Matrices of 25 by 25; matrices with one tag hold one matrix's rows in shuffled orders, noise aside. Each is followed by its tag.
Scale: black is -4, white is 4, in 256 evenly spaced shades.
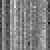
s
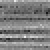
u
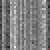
s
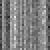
s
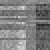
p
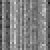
s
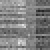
p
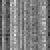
s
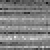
u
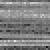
u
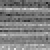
u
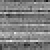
u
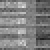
p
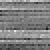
u
